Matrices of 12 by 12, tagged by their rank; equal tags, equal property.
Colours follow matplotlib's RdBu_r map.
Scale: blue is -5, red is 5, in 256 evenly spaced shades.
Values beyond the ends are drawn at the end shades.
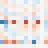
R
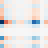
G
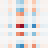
G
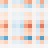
G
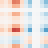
G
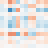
R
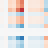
G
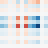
G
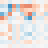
R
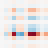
G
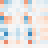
R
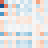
R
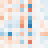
R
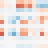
R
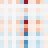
G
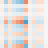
G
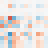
R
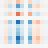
G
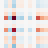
G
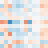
R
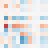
R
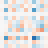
R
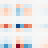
G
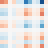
G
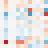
R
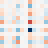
R
